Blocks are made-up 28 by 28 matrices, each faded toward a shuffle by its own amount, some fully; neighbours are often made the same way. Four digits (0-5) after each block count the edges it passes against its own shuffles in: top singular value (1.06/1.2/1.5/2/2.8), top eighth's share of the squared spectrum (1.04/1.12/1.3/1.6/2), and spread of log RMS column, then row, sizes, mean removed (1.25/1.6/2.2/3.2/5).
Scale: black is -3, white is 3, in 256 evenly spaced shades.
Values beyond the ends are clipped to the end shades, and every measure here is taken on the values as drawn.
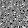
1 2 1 0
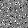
1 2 0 1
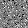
0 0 0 0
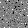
0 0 0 0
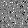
1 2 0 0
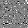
2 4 1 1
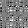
3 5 2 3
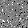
1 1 1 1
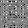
3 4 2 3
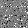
2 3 1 1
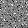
0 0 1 0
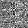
3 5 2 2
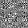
3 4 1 2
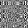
4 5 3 3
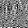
3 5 2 2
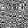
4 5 2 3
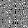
3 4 2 0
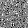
0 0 0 0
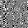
3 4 2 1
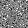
0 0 0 0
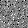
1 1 0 0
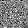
1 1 0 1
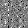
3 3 2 0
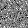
0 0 0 0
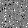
2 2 1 0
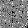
2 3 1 0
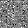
2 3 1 1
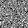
2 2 0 0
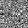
3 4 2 1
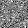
2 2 0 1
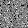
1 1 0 0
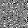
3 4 2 1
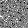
0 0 0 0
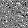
2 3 0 1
